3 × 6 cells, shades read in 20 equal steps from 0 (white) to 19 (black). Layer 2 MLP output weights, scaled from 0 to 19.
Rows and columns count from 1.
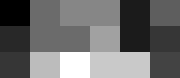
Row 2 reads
16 11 11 7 17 15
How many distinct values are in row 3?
5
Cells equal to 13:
0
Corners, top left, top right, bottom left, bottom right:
19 12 15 14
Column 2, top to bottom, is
11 11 5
